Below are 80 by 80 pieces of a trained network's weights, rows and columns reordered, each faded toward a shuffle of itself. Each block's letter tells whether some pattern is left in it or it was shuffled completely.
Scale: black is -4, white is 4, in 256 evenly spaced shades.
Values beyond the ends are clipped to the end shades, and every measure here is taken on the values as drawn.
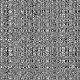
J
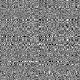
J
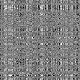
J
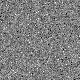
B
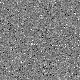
B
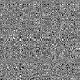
J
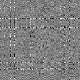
J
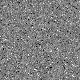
B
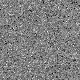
B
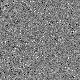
B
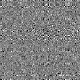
J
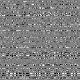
J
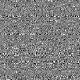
J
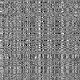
J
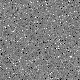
B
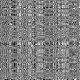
J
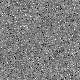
B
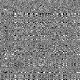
J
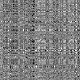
J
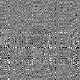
J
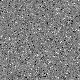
B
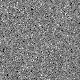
B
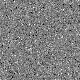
B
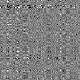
J
